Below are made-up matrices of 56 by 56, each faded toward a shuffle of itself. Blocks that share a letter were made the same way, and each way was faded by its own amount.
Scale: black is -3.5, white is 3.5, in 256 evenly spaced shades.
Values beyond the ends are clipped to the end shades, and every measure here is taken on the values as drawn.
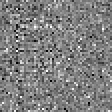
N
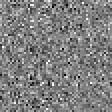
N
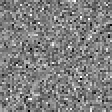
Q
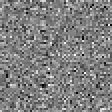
N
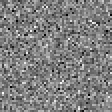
Q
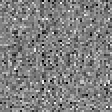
N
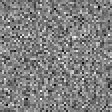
N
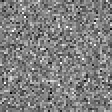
Q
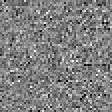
N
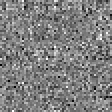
N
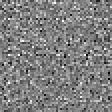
N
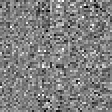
N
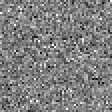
Q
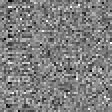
N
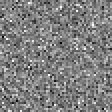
Q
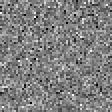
Q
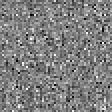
N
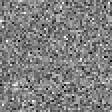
Q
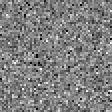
Q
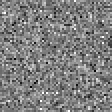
Q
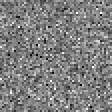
Q
